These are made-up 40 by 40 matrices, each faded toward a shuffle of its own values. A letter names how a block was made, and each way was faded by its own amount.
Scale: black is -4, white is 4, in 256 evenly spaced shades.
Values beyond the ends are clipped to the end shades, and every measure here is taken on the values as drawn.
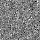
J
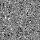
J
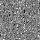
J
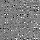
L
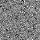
J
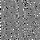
L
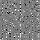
L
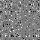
L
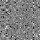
L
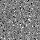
J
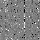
L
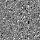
J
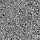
J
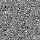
J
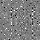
L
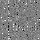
L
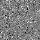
J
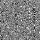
J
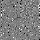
L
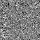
J
